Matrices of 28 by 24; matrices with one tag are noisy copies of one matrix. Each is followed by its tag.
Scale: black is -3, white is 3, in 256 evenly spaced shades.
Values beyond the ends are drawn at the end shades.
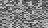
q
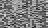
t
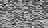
q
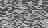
q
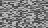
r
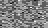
q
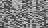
t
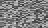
r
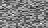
r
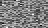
r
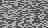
r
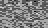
q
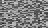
r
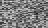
r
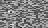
r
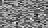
r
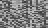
t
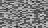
r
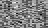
t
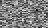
r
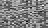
t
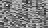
t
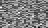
r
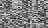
t
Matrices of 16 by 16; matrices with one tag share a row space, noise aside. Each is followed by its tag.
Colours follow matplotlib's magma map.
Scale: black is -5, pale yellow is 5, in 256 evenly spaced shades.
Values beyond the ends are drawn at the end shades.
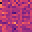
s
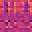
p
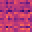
p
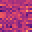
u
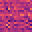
p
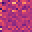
s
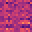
p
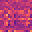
p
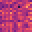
u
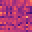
u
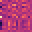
s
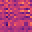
p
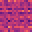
p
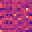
u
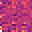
s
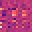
s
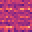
p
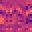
u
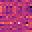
u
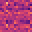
p
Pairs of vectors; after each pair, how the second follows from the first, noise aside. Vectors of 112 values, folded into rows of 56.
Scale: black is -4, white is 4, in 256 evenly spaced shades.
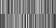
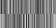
negated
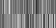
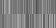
shrunk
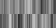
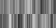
copied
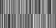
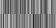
negated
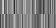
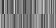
negated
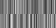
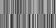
negated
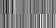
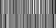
wrapped around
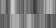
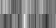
wrapped around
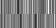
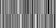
negated
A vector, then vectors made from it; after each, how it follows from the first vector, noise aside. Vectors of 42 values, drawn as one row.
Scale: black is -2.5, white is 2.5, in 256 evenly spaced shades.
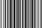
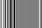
partly zeroed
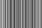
shrunk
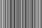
shrunk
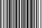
reversed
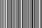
partly zeroed
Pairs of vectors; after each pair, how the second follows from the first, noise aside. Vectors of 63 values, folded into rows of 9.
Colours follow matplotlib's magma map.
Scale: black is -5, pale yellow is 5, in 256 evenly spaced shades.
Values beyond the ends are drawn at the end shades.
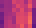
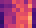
scaled up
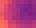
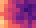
scaled up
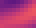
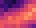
scaled up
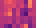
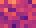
shuffled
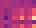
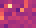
shuffled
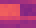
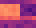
scaled up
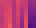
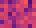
shuffled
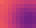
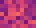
shuffled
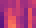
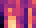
scaled up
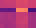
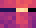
scaled up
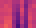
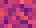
shuffled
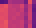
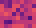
shuffled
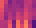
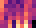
scaled up
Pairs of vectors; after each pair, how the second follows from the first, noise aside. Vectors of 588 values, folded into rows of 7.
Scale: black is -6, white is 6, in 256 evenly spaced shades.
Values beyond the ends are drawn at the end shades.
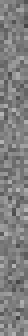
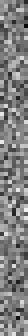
scaled up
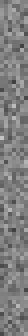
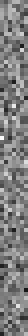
scaled up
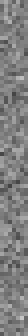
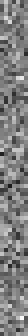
scaled up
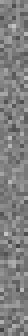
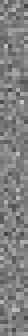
reversed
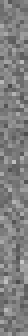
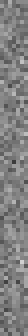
sign-scrambled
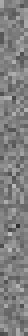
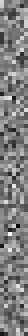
scaled up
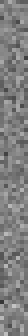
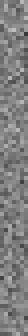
reversed
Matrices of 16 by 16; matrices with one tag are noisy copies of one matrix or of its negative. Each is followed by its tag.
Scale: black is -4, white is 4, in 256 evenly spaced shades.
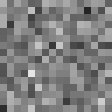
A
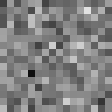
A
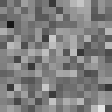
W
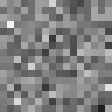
W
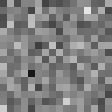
A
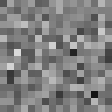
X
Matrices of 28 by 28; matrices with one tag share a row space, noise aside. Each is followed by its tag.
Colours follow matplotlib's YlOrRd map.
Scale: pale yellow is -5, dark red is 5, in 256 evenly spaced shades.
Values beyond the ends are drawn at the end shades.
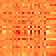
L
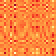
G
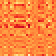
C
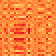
C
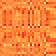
L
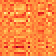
C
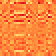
C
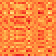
C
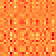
G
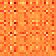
G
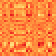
C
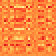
C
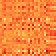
L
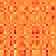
G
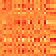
L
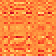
C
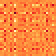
G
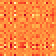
G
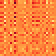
G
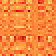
C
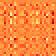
G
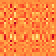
G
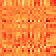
L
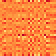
L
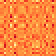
G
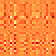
G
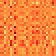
G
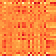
L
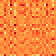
G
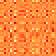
G
